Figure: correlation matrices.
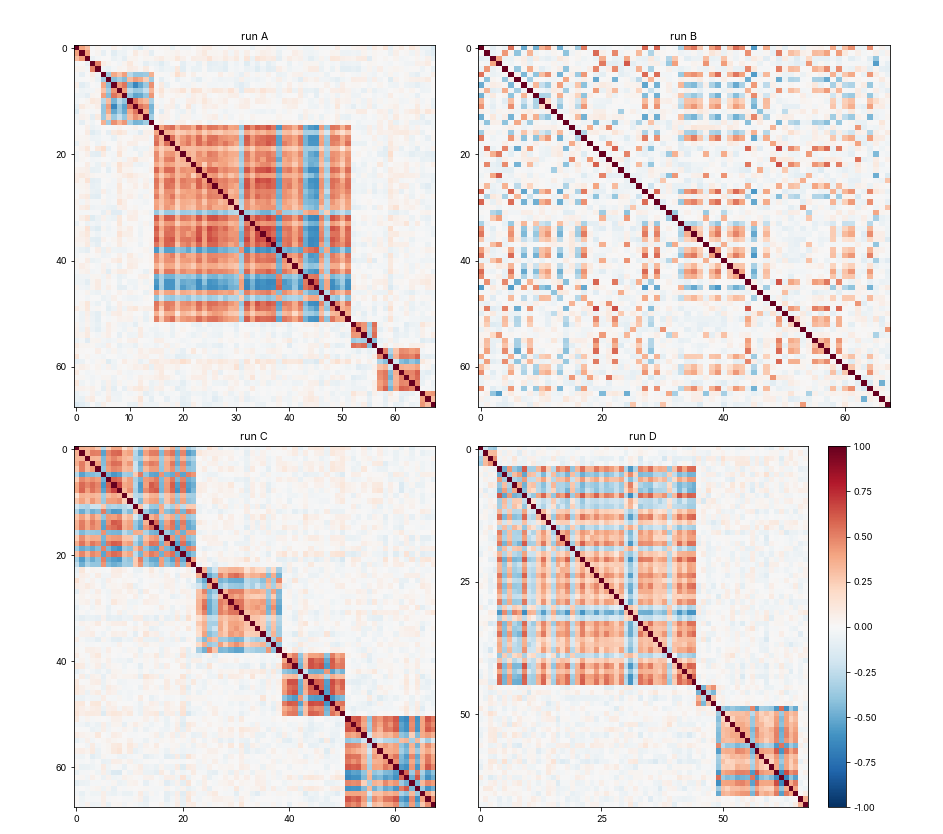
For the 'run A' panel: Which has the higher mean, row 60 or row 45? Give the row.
60
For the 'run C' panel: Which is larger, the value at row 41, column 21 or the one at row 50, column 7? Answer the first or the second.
the second
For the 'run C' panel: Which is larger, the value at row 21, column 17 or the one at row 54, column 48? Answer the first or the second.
the second
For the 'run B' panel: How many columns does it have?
68
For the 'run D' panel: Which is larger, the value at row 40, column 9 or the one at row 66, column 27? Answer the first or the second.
the first
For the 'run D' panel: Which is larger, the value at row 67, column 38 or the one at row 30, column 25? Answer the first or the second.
the first
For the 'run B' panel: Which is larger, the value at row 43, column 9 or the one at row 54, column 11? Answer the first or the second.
the second
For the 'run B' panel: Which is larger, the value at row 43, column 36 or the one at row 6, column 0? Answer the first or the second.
the first
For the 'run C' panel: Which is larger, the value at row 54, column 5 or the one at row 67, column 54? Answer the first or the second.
the second
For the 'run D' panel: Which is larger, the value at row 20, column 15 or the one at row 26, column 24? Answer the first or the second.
the second
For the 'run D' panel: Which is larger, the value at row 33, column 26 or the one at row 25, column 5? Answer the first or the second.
the first
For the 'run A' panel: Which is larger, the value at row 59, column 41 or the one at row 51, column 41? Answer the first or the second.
the second
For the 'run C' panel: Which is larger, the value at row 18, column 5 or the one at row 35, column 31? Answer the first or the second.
the second
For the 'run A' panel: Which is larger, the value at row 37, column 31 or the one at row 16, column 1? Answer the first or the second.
the second
